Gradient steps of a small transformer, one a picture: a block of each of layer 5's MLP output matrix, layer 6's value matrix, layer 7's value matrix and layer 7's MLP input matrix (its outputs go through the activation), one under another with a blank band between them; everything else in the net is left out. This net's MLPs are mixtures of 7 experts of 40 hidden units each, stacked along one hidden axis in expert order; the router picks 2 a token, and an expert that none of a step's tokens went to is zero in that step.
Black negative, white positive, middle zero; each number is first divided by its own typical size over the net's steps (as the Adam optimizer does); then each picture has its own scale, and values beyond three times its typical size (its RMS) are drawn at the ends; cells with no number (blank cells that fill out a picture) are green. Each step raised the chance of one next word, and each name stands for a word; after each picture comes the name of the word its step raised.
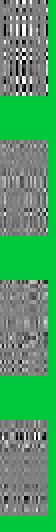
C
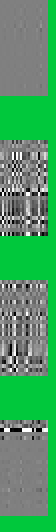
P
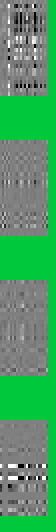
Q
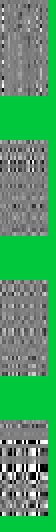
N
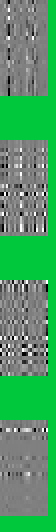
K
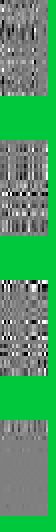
K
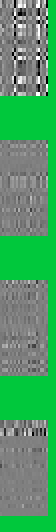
C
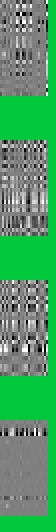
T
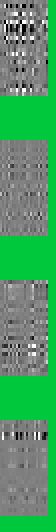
K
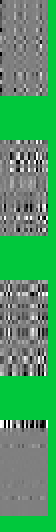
N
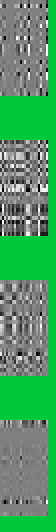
P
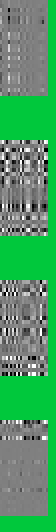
N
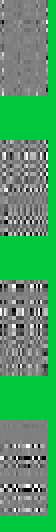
P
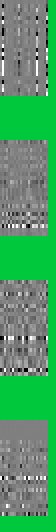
Q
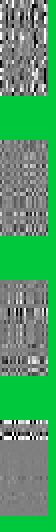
P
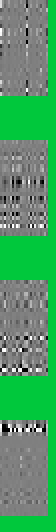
Q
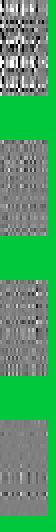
N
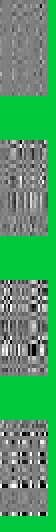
T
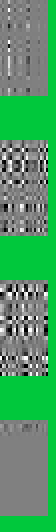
N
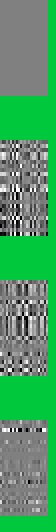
P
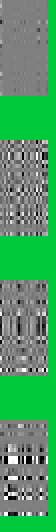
P
